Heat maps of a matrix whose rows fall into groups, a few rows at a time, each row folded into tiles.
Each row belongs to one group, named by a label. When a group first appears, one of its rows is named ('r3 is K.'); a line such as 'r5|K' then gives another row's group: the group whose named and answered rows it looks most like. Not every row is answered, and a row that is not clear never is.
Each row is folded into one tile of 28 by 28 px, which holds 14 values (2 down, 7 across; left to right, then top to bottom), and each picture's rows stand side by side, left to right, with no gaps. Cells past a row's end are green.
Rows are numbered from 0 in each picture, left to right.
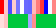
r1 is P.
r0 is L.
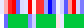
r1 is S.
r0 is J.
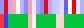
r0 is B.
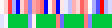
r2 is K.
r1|P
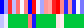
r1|K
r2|L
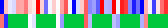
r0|K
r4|S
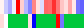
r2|B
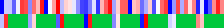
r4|P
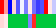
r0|L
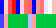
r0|P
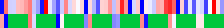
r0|K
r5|K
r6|L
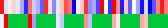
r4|L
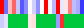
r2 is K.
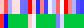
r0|B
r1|L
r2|S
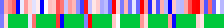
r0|P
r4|L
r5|L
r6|K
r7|L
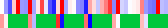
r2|B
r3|K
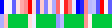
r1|L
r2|S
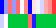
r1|K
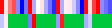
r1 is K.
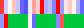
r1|J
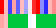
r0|L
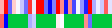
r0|B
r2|L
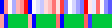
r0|K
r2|B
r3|B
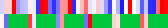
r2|P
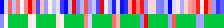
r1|L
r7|S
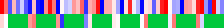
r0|L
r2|K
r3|P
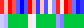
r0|S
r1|L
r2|S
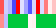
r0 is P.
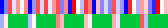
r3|L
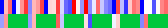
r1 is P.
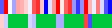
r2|S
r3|B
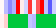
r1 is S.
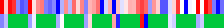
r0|S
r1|S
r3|P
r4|K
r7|S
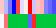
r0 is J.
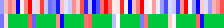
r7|K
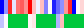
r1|L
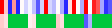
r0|L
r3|S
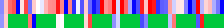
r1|K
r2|L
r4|S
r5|S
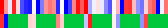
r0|B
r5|P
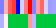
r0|P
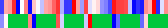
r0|P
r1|K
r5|P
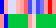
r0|K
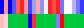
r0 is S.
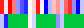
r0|S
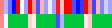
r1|L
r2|S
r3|L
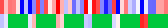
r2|L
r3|S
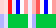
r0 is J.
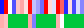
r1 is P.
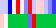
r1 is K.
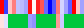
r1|S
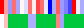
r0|L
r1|S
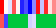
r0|B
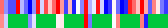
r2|L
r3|B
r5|B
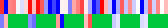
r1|S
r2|K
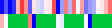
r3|K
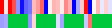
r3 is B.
